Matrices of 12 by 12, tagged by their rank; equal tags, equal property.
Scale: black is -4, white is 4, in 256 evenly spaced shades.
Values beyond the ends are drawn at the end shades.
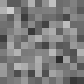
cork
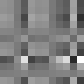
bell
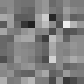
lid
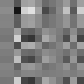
bell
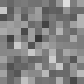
cork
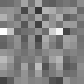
lid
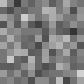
cork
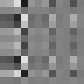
bell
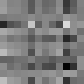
lid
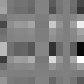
bell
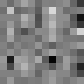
lid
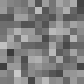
cork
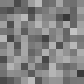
cork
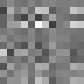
lid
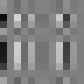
bell
